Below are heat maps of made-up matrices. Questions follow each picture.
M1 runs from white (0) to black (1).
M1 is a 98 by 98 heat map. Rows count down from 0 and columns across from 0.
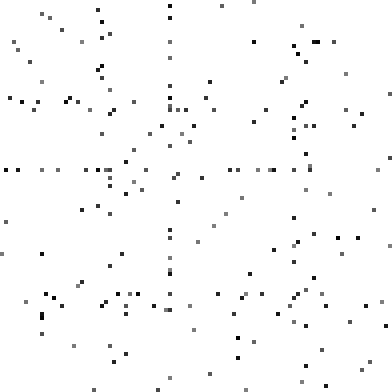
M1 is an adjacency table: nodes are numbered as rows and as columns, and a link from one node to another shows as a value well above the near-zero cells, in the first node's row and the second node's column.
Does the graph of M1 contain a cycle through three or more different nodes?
no
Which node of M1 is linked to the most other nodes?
node 42
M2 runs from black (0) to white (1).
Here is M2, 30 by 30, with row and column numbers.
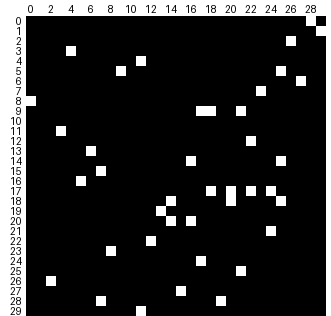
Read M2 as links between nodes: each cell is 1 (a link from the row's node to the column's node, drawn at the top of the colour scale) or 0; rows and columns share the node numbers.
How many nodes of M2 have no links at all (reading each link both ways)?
1
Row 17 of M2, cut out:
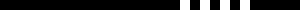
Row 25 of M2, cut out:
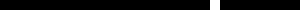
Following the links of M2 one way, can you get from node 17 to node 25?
yes
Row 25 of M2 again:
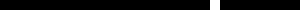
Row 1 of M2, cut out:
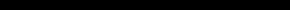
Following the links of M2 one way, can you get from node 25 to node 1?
no
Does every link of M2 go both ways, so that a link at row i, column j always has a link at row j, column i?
no
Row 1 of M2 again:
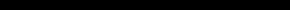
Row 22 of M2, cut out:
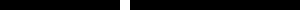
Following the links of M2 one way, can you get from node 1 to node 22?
no
